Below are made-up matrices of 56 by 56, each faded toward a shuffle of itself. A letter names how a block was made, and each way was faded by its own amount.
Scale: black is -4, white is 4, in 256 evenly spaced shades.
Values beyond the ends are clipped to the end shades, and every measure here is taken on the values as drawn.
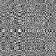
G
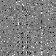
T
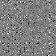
T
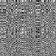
G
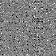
T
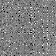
T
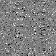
T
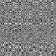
G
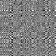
G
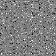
T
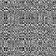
G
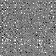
T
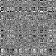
G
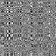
G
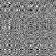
G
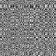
G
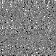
T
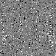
T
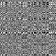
G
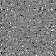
T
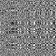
G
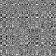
G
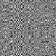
G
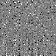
T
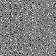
T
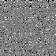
T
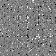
T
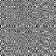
G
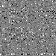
T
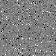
T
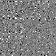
T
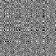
G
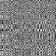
G
